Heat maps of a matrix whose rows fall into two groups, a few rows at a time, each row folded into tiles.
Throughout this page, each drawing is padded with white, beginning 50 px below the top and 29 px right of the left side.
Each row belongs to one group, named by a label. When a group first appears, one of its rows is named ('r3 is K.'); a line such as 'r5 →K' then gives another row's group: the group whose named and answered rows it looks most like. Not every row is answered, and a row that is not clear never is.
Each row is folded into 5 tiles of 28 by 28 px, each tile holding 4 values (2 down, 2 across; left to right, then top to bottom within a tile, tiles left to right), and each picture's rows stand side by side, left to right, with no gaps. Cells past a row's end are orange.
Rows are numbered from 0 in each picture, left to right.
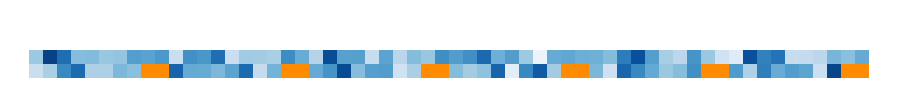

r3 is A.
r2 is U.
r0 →A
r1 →U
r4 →A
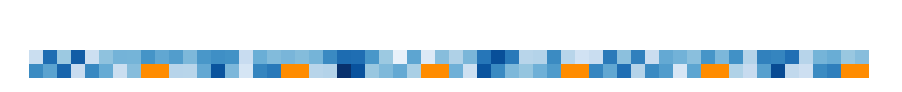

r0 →U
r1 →A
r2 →A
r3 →A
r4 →U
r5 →A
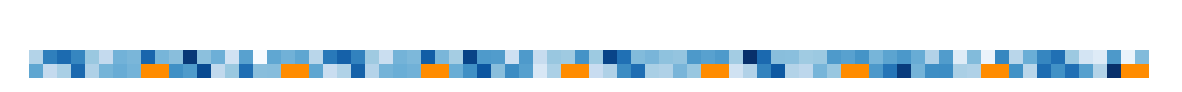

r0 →A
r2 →A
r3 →U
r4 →A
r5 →A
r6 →U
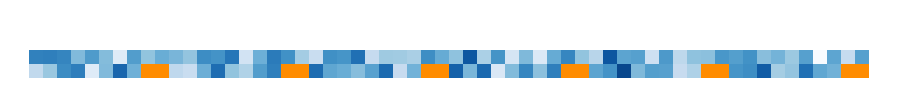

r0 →A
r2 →U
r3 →U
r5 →U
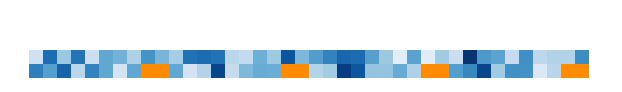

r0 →U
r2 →A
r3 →U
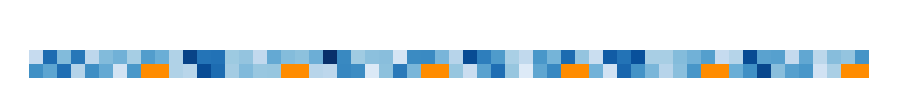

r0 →U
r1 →A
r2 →A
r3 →A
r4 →A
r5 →U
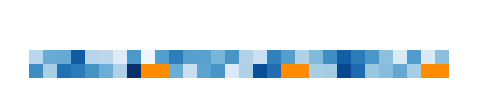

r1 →A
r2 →A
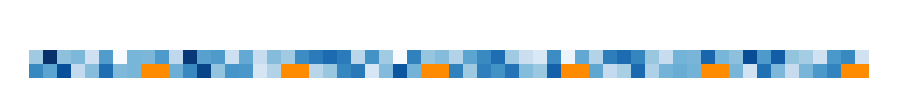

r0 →U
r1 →U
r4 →A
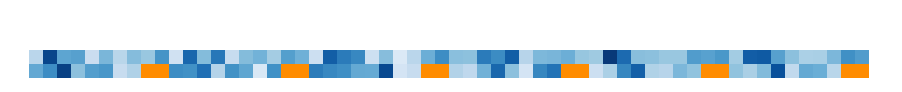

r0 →U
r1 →U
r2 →U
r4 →A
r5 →A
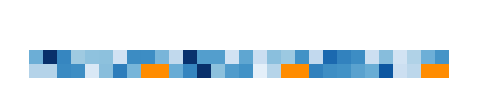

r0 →A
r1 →U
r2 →U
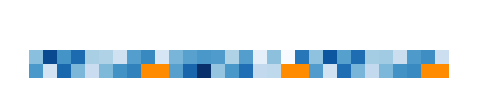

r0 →A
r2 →A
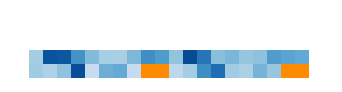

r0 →A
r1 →A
